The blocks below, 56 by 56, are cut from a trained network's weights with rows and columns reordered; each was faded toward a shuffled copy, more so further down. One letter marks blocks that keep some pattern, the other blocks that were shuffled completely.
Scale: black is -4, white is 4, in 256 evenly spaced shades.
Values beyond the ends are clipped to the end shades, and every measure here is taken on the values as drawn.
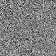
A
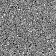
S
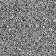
A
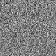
A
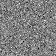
S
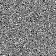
S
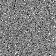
S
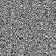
A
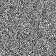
S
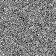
S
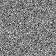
S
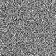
A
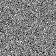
S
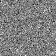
S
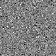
A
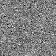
A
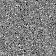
S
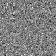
A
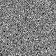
S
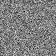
S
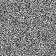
S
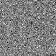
A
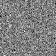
A
